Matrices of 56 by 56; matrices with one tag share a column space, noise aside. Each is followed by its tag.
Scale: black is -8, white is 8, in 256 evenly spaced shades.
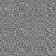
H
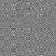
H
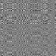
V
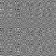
H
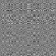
V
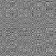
H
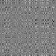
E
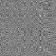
H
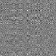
V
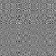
V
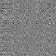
V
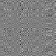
H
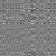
V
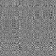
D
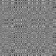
E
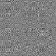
H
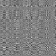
D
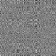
E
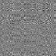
V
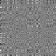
E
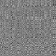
D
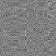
H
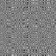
E
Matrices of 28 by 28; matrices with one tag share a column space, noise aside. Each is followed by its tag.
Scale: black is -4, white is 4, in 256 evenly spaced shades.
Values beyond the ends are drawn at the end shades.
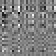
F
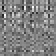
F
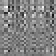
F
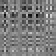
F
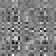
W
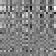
F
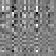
F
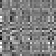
W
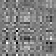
W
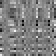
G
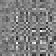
W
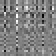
F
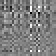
F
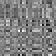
G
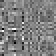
W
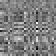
W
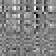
F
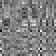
G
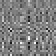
W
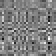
W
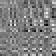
G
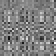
W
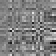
W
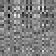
F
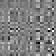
W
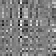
G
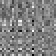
G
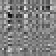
F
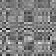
W
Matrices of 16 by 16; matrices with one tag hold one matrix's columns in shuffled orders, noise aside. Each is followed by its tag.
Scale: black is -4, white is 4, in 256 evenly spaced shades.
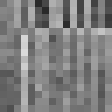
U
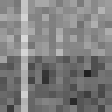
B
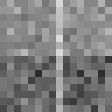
B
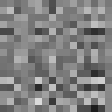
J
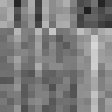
U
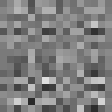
J
